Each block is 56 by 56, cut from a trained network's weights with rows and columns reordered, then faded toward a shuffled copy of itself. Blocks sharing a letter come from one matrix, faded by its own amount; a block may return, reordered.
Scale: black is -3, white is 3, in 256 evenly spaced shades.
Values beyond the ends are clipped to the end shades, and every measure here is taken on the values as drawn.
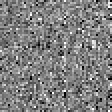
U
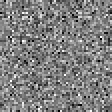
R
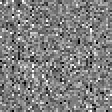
U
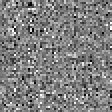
U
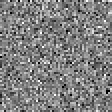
R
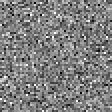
R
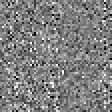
U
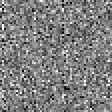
U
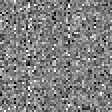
U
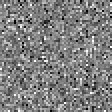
U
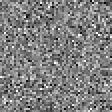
R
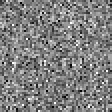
R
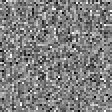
R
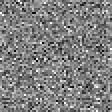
R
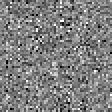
U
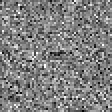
R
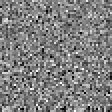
R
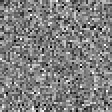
R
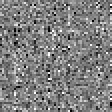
U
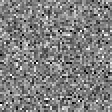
R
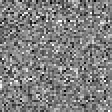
R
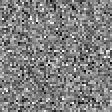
R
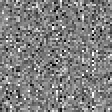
U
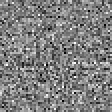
R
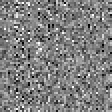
U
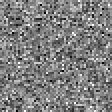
R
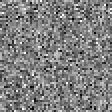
R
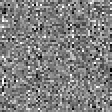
U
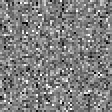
U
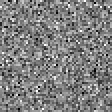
R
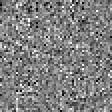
U
